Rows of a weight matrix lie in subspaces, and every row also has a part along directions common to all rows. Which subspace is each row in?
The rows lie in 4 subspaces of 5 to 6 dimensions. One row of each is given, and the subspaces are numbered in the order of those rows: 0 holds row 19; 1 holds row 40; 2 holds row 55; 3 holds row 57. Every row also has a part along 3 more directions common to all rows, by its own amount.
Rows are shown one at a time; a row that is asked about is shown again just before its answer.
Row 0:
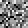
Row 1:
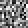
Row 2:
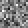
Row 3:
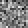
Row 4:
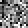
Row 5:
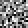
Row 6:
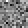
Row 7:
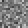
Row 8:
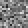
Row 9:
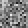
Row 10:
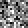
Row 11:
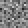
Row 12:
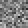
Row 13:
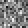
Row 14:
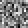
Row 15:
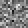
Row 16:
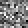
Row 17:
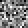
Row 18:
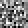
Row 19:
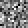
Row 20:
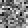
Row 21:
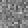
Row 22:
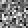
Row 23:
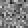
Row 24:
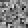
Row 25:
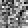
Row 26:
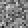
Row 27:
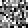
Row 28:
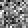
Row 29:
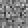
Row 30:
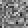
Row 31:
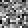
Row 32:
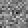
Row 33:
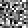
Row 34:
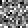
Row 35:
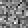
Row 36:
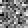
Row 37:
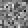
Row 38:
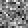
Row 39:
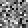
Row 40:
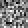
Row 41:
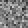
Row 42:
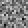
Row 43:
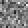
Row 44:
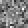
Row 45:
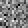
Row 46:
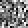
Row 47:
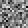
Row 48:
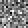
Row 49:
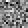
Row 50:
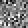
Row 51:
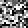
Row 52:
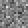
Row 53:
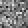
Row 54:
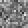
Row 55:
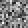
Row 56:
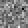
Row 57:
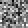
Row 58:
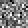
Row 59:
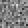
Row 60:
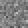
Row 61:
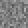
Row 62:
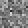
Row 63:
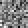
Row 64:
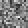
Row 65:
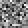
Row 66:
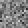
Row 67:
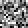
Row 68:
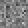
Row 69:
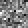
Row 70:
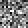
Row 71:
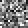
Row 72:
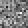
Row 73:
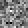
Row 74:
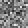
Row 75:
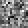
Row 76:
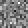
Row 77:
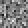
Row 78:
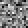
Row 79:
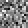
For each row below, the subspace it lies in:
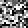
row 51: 0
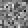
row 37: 3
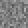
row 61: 3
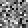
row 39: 1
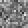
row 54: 1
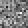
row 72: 3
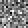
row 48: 1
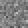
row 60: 3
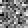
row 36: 0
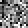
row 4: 1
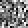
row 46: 3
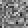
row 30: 3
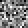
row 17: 2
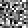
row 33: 1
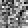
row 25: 0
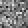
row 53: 3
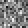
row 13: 2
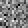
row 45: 0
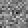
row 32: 0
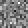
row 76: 2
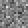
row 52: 2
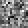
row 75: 0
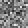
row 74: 0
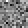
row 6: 1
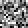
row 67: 3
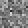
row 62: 1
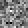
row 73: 1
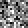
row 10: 1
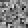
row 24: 3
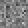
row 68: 2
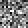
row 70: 1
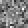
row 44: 3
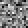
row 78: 2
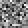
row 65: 0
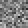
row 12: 2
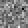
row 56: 3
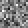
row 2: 1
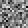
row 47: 0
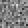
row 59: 3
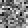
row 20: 0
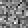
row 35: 0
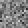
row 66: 2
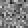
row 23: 2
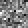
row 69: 1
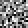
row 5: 1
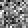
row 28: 2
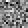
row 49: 1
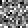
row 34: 3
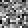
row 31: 1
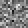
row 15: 0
